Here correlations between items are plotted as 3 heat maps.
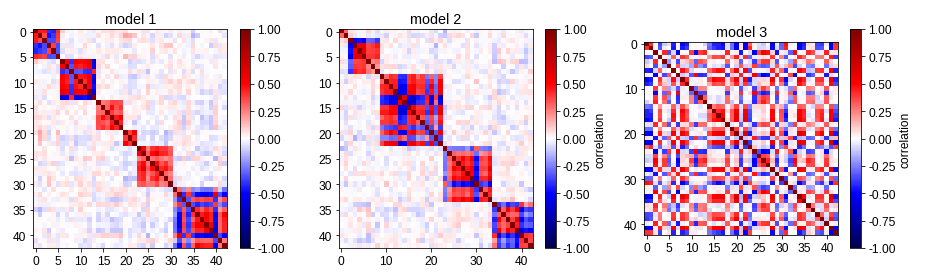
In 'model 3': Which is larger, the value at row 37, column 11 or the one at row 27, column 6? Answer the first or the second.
the second
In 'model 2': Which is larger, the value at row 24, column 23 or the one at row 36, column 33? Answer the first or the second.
the second
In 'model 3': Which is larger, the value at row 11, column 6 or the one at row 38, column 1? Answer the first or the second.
the first
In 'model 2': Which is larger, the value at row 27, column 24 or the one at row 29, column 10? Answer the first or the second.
the first
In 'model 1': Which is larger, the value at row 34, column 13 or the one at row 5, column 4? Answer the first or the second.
the first
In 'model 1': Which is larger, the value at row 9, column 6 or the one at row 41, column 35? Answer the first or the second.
the first
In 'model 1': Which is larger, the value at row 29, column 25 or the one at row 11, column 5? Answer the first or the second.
the first
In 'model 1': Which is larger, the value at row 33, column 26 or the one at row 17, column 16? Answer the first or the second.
the second
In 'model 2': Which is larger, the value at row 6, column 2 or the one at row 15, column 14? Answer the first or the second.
the first
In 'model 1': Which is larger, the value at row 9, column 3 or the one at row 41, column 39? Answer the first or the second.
the second
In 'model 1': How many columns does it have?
43
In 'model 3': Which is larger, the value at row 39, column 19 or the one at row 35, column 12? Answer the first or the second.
the first
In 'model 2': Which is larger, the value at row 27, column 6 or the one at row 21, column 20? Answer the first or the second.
the first
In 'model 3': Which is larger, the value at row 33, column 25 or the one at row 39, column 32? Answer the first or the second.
the first
